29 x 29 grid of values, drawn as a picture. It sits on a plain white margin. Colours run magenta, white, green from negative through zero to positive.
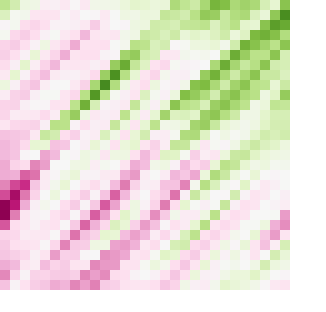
Ninth with the highest average: top right. Ninth with the lowest average: bottom left. Grain: diagonal, up to the right. Lone odd cells: none. Histogram: bell-shaped. Slope: up to the top right.
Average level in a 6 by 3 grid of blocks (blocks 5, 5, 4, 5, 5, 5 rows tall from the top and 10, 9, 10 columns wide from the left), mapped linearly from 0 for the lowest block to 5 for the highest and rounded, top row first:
135 | 135 | 234 | 113 | 012 | 012
